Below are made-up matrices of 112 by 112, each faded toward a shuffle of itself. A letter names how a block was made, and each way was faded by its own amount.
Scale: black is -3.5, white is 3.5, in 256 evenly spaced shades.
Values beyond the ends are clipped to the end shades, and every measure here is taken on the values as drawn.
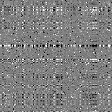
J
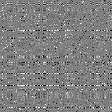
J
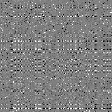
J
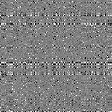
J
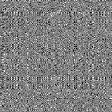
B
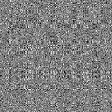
B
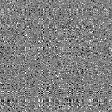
B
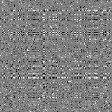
J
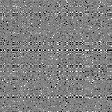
J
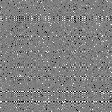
J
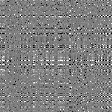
J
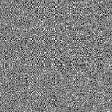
B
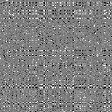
J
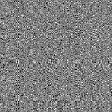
B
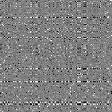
J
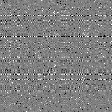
J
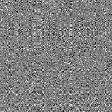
B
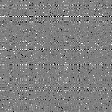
J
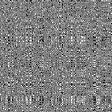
B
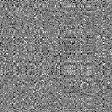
B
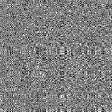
B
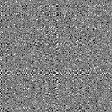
B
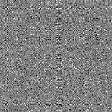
B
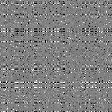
J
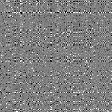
J
